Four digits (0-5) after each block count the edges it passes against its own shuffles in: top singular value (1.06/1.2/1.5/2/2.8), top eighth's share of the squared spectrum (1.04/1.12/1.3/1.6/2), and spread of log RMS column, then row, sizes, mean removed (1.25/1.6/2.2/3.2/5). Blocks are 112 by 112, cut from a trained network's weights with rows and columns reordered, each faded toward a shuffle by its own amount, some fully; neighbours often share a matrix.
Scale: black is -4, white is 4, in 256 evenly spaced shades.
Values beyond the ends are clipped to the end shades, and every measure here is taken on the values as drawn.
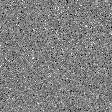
0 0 0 0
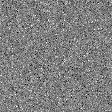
2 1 1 0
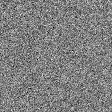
0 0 0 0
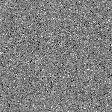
0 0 0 0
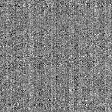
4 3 1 3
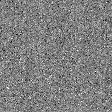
1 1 0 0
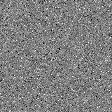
0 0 0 0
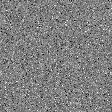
1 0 0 0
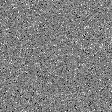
0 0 0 0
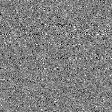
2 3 0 3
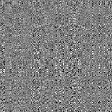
4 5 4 3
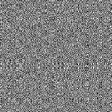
4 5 3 3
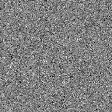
2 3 1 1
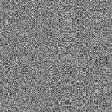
4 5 3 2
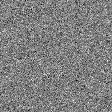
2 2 0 0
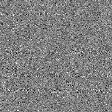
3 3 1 3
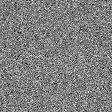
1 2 0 1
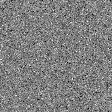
1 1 0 0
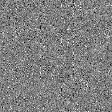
2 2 2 0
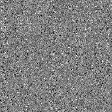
2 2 2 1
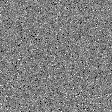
1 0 0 0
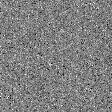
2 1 0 1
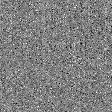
1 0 0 0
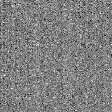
2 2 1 2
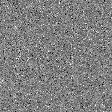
0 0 1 0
